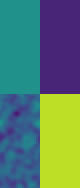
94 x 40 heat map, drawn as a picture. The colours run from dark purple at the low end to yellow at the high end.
It is made of 2 by 2 panels. Panel 1,1: middling, flat. Panel 1,2: very low, flat. Panel 2,1: low, blotchy. Panel 2,2: very high, flat.
